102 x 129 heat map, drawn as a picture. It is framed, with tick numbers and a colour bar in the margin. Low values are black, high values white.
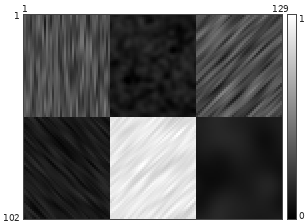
The table splits into 2 rows of 3 panels. Panel 1,1: low, streaked downward. Panel 1,2: very low, blotchy, faint in contrast. Panel 1,3: low, slanting up to the right. Panel 2,1: very low, slanting down to the right, faint in contrast. Panel 2,2: very high, slanting up to the right, faint in contrast. Panel 2,3: very low, smooth, faint in contrast.
